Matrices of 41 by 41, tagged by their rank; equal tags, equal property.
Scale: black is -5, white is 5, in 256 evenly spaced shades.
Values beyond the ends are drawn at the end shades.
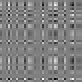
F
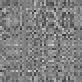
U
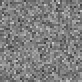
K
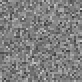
K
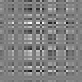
F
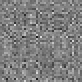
U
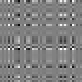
F
